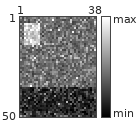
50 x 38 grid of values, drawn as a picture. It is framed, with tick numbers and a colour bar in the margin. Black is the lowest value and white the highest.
No regular stripes run through it. An odd patch, higher than its surroundings, sits in the top left. A horizontal seam about 70% of the way down splits the table, and the top part is higher. The ninth with the highest average is the top left.
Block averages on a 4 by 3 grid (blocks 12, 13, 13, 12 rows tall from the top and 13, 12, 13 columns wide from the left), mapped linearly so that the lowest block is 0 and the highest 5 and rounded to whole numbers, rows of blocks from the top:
5 3 3
4 3 3
2 2 2
0 0 0
